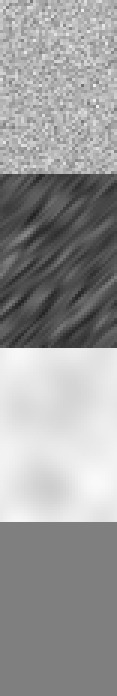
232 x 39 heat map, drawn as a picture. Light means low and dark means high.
The table splits into 4 rows of 1 panel. Panel 1,1: low, fine-grained. Panel 2,1: high, slanting up to the right. Panel 3,1: very low, smooth, faint in contrast. Panel 4,1: middling, flat.
